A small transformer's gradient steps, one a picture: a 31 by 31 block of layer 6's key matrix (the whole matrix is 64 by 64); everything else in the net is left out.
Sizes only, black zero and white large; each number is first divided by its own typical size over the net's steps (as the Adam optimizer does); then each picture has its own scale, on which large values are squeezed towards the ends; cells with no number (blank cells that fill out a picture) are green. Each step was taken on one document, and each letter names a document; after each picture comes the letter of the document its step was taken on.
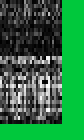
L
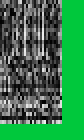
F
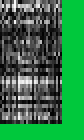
L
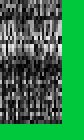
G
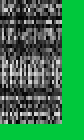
G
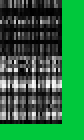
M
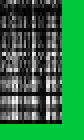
M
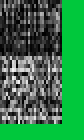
F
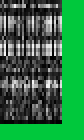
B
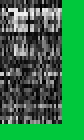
F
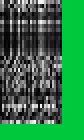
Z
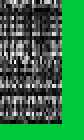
M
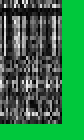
B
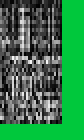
F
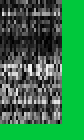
F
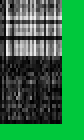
Z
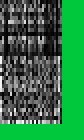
Z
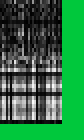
M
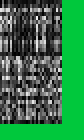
Z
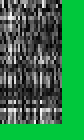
L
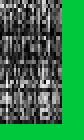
L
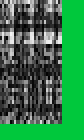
G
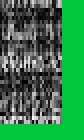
G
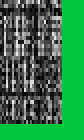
B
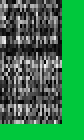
Z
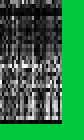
B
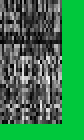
F
